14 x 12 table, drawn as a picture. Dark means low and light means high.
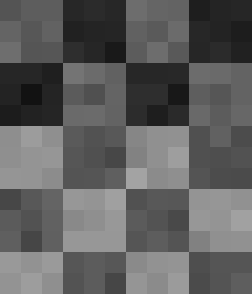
Histogram: flat. Grain: checkered. Mirror symmetry: none. Seam: horizontal, 40% of the way down, the bottom part higher.
